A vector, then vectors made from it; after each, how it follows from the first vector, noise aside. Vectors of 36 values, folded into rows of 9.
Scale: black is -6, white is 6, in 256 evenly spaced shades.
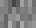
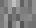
negated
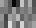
scaled up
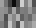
scaled up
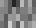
scaled up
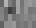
wrapped around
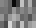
scaled up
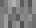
negated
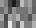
scaled up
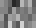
scaled up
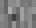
wrapped around
